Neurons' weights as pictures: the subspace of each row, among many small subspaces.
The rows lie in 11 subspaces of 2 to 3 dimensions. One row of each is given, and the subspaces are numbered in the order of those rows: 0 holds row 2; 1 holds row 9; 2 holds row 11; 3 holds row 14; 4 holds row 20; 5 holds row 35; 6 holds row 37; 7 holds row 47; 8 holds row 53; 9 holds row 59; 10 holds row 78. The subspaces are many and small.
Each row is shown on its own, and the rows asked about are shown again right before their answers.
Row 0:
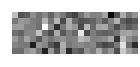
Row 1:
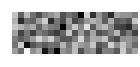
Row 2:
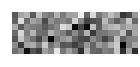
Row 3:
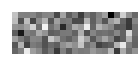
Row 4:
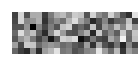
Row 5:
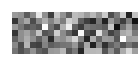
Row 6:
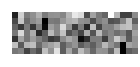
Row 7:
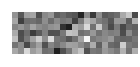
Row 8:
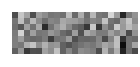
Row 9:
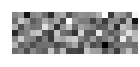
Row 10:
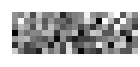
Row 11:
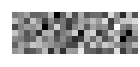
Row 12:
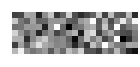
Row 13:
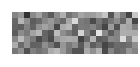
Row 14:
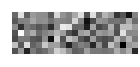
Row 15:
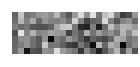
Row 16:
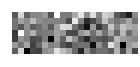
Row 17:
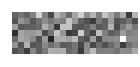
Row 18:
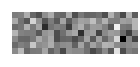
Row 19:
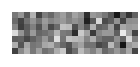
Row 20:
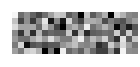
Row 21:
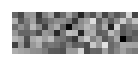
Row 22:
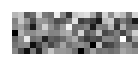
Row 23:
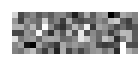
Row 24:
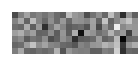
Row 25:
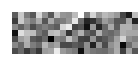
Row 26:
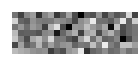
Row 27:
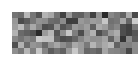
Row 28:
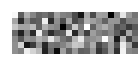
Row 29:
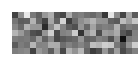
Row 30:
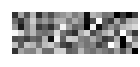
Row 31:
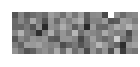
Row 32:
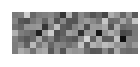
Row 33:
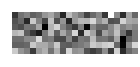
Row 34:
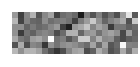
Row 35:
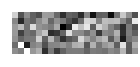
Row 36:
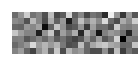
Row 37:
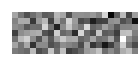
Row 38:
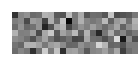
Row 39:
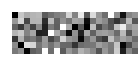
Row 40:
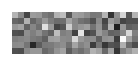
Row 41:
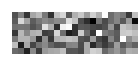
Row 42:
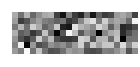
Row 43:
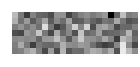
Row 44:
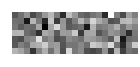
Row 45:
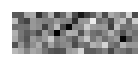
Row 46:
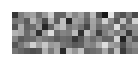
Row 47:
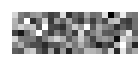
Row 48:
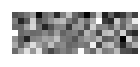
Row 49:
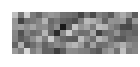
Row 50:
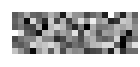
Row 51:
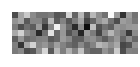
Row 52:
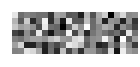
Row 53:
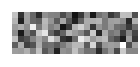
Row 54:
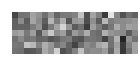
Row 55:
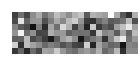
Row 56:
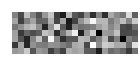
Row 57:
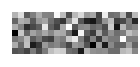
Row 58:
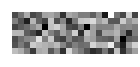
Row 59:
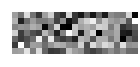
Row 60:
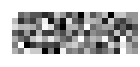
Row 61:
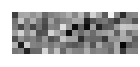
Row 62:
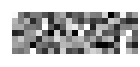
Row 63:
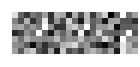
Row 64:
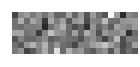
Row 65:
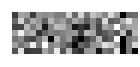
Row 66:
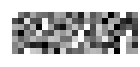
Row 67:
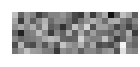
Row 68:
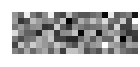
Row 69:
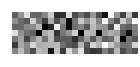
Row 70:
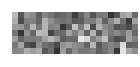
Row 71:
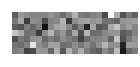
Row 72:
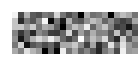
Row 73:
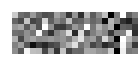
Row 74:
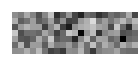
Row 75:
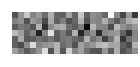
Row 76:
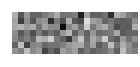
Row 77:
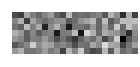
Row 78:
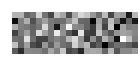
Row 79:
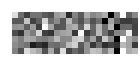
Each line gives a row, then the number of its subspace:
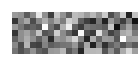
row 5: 2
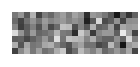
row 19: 3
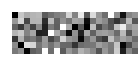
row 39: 5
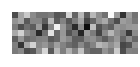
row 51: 5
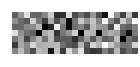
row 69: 9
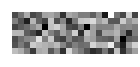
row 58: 7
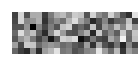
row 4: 8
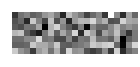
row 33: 7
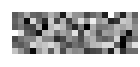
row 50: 7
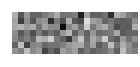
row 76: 4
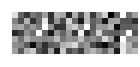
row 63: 9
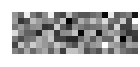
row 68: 1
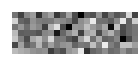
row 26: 10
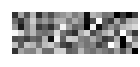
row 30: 3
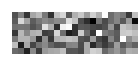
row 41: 9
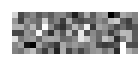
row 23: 8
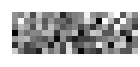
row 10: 3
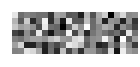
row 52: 1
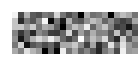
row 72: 4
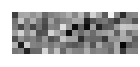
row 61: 5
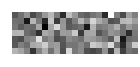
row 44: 7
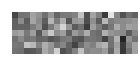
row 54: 1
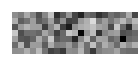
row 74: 2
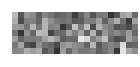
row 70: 8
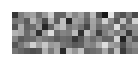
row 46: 1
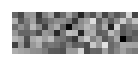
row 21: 10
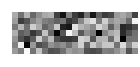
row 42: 5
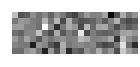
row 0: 8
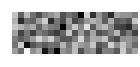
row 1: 4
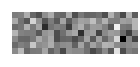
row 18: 2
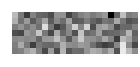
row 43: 6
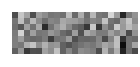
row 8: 0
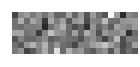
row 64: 9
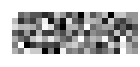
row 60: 4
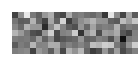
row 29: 6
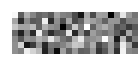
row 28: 1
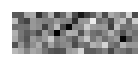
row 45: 10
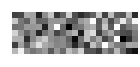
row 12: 10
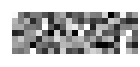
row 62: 6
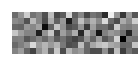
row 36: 9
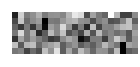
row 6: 8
